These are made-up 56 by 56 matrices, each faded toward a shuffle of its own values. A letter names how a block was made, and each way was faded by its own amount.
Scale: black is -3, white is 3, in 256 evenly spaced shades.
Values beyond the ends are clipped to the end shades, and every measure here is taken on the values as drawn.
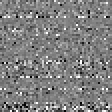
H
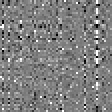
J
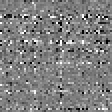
H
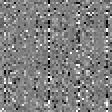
J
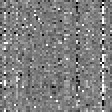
J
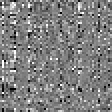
J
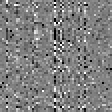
J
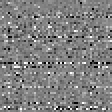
H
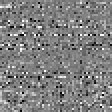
H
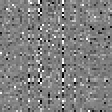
J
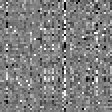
J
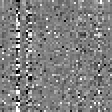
J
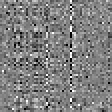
J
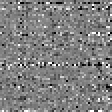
H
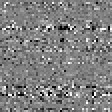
H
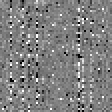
J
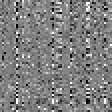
J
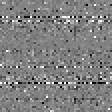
H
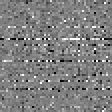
H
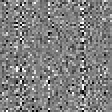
J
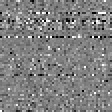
H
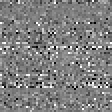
H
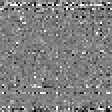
H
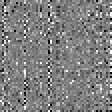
J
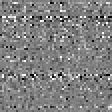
H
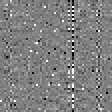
J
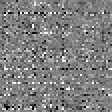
H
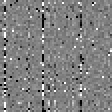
J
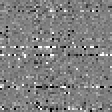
H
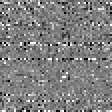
H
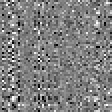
J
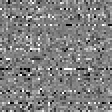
H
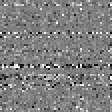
H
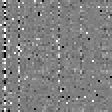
J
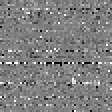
H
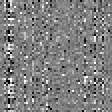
J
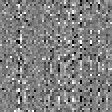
J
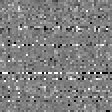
H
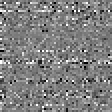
H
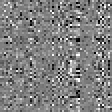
J
